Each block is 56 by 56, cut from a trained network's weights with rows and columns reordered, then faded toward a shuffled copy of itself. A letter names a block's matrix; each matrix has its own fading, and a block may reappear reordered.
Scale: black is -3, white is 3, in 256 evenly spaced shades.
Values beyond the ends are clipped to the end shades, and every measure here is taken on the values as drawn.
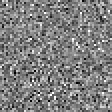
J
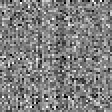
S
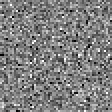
J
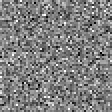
J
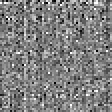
S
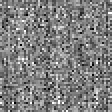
S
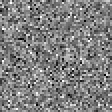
J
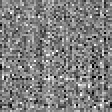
S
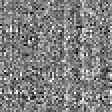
S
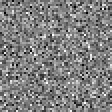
J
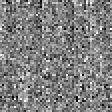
S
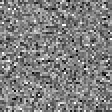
J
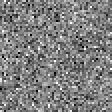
J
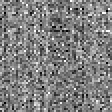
S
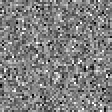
J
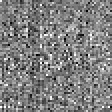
S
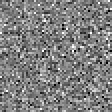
J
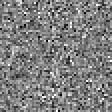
J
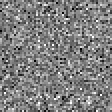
J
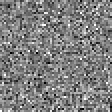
J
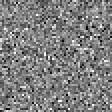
J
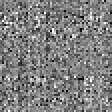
S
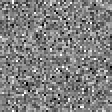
J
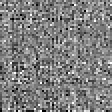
S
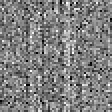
S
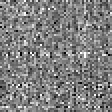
S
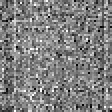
S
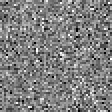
J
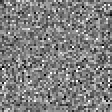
J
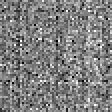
S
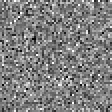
J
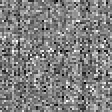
S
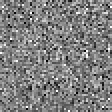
J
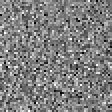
J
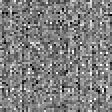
S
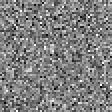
J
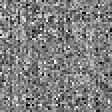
S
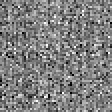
S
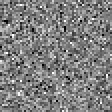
J
